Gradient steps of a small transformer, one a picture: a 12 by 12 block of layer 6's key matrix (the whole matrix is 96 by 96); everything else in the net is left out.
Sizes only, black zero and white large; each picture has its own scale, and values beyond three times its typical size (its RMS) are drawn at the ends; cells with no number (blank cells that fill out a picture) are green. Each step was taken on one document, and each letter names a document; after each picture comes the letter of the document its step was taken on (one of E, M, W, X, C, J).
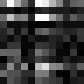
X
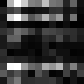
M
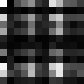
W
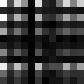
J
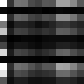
W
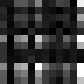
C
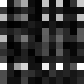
M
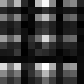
C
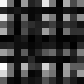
W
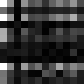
X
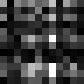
C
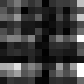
C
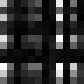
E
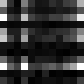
M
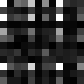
X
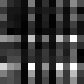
C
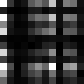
J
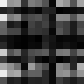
W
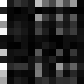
J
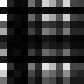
W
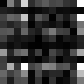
W
